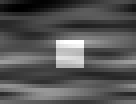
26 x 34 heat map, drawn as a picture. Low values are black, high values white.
The centre is the roughest part. Streaks run across, left to right. In the centre lies a patch that is higher than the rest. The ninth with the highest average is the centre.
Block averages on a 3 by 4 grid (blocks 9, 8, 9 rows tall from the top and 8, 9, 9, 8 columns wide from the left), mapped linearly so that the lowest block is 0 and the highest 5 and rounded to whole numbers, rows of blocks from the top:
0111
3453
2322
